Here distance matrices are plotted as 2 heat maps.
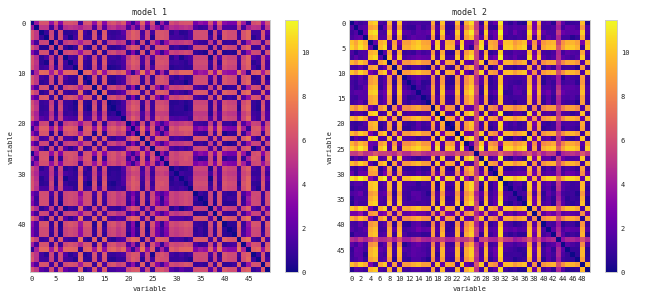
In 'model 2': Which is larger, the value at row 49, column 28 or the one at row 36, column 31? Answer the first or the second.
the second
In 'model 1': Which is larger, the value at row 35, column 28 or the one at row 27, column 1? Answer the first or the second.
the first
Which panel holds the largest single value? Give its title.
model 2
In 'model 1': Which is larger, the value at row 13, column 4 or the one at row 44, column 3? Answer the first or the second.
the second
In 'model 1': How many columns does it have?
50
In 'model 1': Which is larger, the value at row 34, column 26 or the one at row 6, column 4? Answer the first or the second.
the first
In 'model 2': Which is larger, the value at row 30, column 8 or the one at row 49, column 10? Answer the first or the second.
the second
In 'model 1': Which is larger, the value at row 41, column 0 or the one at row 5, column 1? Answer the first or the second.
the second
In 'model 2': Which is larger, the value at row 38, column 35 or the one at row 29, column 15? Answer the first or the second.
the first
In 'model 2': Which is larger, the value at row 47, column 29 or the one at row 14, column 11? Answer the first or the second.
the second
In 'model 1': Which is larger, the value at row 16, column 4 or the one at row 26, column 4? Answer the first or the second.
the first
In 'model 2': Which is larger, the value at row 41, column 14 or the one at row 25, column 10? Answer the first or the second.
the first
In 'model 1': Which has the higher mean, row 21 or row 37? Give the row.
21
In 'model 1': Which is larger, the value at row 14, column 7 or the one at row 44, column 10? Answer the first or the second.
the second
